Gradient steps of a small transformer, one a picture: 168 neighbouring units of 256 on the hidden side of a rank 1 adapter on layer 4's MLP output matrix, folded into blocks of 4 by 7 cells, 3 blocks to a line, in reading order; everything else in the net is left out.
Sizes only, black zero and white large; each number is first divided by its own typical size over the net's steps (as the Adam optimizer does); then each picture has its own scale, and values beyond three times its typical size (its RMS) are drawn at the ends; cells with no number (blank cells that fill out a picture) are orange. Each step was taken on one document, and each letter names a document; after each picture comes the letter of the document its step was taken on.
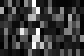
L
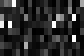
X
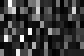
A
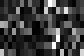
A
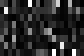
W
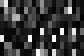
W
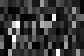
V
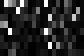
X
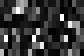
L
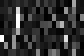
V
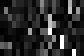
W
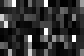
X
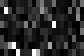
W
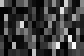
A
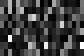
A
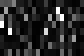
X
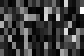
A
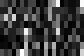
A
